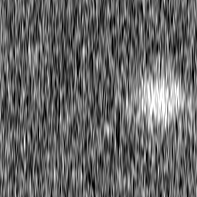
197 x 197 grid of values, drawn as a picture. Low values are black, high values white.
The ninth with the highest average is the middle right. A single bump stands in the middle right. Streaks run downward.
